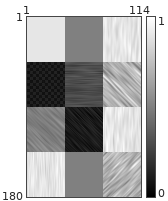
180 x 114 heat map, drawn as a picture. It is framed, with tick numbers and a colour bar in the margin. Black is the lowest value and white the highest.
It is made of 4 by 3 panels. Panel 1,1: very high, flat. Panel 1,2: middling, flat. Panel 1,3: very high, streaked downward, faint in contrast. Panel 2,1: very low, checkered, faint in contrast. Panel 2,2: low, streaked across, faint in contrast. Panel 2,3: high, slanting down to the right. Panel 3,1: middling, slanting down to the right, faint in contrast. Panel 3,2: very low, slanting down to the right, faint in contrast. Panel 3,3: very high, streaked downward, faint in contrast. Panel 4,1: very high, streaked downward, faint in contrast. Panel 4,2: middling, flat. Panel 4,3: high, slanting up to the right.
